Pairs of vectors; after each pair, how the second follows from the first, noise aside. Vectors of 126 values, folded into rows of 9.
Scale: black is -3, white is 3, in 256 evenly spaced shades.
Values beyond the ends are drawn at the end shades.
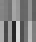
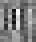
wrapped around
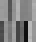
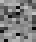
shuffled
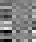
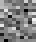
shuffled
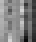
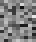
shuffled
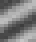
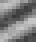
reversed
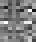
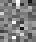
shuffled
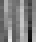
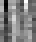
reversed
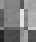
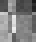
reversed
